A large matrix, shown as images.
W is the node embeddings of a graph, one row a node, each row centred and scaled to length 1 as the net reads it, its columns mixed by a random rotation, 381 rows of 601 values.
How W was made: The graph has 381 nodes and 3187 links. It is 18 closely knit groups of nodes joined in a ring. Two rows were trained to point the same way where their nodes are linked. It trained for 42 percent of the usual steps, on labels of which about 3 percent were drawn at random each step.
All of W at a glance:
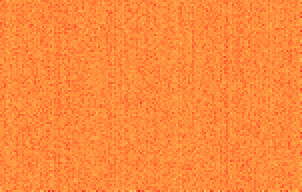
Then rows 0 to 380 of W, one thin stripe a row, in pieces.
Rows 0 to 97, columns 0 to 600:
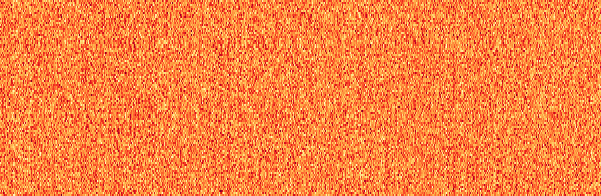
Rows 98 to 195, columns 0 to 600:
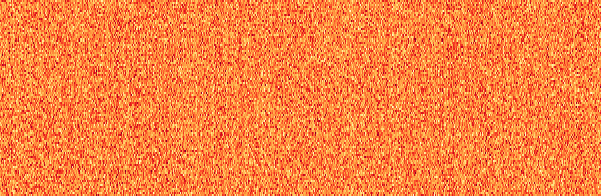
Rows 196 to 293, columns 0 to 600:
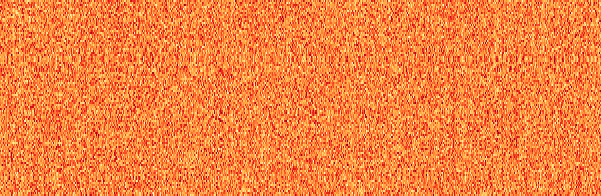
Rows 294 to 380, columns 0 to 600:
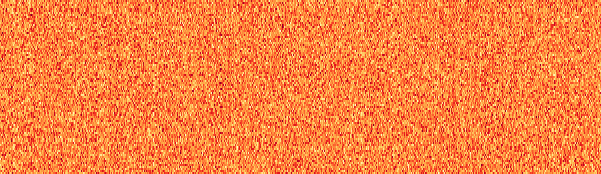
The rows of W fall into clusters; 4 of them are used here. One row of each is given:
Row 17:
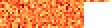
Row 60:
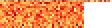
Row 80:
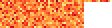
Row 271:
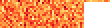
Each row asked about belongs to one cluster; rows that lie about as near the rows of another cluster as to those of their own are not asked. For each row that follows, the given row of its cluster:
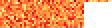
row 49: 271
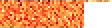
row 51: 271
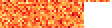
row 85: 80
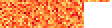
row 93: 80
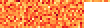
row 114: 271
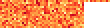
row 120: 80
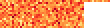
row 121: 60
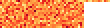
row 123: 271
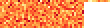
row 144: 271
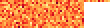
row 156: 17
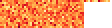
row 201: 17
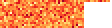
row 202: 60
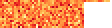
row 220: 17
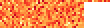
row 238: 60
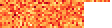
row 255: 60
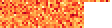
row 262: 80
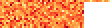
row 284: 271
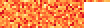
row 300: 17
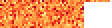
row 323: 60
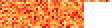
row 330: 80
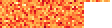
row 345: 271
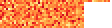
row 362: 60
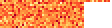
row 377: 60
